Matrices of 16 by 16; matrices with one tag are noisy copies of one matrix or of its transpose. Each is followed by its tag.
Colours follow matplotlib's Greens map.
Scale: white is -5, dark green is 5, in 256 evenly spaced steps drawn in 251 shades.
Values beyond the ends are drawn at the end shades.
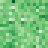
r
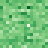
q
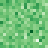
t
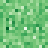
q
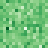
q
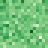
t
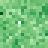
r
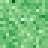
r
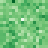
r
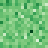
t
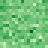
t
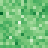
r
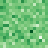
t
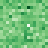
q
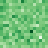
t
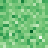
t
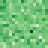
t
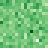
t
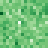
r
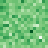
t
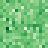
q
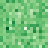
q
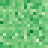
t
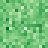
q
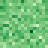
t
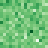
t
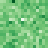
r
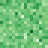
t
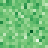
t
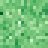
r
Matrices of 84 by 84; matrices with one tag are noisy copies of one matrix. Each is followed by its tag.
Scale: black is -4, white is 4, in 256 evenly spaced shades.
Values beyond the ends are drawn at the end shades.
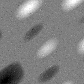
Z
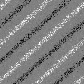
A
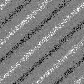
A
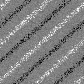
A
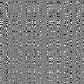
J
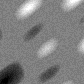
Z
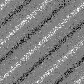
A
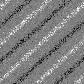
A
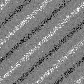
A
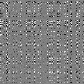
J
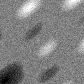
Z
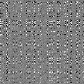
J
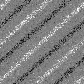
A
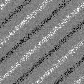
A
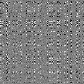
J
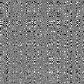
J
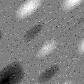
Z
